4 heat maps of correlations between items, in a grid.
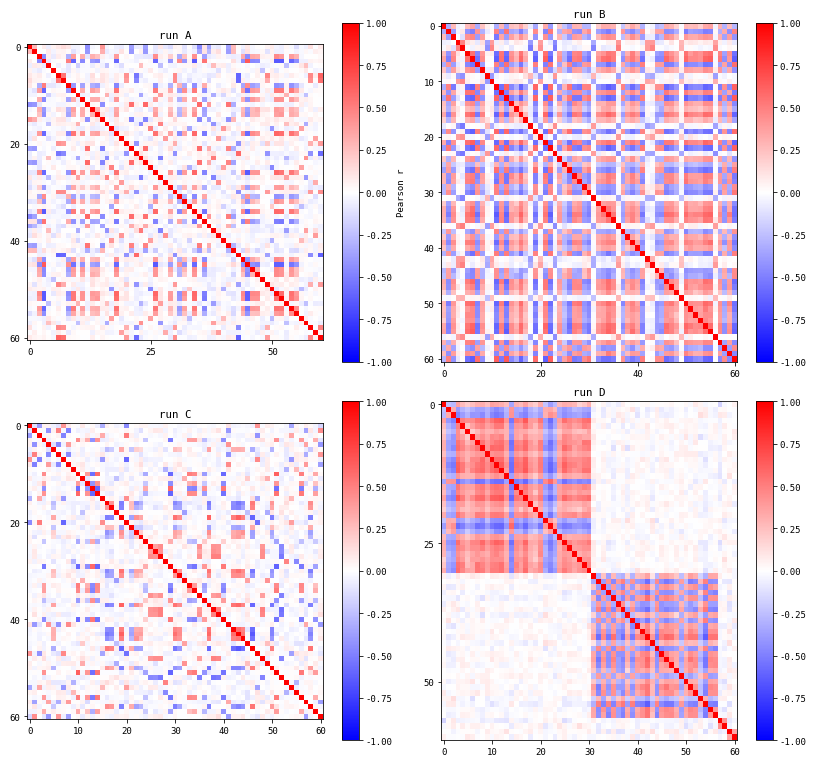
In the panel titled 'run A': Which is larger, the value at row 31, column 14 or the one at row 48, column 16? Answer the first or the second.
the second
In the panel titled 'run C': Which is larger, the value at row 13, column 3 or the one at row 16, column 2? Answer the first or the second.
the second
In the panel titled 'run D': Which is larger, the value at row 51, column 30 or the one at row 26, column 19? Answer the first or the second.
the second
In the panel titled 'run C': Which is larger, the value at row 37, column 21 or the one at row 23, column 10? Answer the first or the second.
the second
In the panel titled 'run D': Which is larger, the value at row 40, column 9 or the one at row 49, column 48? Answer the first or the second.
the first
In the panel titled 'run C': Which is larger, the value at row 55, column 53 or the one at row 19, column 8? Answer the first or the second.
the second
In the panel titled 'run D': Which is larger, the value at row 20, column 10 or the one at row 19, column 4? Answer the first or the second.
the first
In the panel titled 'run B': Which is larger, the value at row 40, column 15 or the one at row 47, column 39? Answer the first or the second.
the second
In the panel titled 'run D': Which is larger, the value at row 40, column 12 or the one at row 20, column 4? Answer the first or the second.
the second
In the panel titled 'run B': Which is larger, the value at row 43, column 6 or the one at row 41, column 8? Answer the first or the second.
the first
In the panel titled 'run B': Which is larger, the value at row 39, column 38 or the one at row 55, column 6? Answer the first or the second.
the second
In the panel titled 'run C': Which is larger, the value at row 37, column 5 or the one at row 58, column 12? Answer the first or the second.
the first
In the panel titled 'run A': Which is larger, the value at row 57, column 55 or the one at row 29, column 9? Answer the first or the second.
the second
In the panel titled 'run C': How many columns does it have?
61
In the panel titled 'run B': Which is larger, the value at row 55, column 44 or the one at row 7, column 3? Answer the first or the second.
the second
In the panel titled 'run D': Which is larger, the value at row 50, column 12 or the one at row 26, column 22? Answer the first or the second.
the first
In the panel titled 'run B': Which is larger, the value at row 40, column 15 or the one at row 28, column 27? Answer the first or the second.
the second
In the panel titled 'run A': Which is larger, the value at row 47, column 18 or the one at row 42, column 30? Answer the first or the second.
the first
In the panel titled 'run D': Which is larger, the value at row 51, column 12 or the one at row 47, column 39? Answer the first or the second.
the first
